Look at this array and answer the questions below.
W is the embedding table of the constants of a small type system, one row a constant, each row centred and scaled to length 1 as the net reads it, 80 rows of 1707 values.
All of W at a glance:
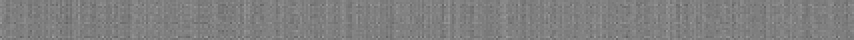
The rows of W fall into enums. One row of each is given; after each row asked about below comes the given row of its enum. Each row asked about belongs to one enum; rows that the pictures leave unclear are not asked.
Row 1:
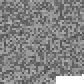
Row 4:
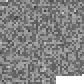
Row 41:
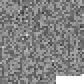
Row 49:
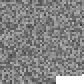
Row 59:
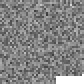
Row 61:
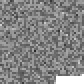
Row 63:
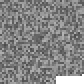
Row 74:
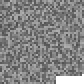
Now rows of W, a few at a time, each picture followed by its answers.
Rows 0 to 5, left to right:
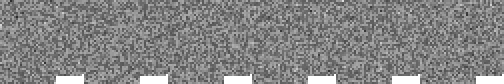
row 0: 61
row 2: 74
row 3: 4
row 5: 59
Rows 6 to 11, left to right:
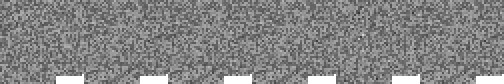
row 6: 74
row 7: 1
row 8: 1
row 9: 1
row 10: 41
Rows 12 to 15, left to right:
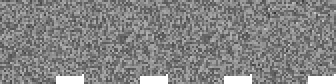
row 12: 49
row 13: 63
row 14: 63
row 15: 61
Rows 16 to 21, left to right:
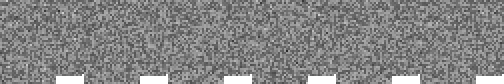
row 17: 74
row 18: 1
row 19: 61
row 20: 1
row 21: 4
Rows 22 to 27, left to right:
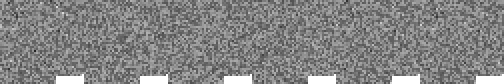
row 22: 61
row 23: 63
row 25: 49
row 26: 61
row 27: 61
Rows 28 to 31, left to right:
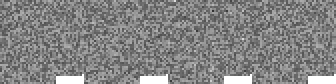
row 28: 74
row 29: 1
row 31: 74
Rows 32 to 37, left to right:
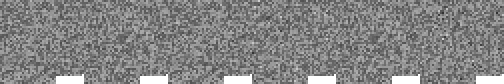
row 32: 1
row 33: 63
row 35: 4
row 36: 63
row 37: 41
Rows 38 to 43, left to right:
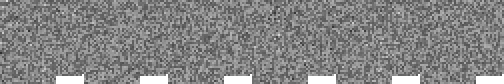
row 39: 1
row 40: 63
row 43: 74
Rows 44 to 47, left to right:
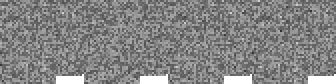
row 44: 4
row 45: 1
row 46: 4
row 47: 4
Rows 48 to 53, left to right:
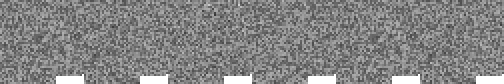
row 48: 63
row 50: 59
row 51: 1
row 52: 63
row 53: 49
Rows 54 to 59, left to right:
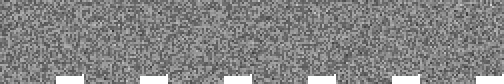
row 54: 74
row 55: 4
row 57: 4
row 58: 49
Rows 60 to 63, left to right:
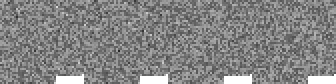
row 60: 61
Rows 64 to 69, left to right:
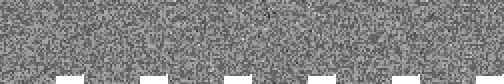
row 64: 1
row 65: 74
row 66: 4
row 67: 61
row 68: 63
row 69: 4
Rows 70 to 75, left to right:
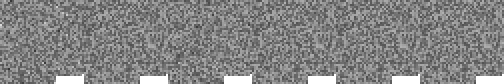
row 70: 61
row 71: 74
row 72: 49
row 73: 74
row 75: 74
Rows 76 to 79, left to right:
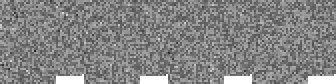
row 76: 61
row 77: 4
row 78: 4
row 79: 1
